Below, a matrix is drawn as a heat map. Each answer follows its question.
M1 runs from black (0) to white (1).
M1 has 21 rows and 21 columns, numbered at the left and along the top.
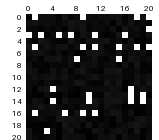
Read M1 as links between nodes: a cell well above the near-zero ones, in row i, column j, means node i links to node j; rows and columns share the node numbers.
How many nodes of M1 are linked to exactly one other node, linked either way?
2
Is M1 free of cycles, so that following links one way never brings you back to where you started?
yes
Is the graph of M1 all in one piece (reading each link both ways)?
yes
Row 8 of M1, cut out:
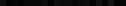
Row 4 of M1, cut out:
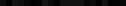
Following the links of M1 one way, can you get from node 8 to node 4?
no
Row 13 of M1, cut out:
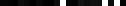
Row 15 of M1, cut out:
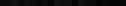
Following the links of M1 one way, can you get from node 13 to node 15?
yes
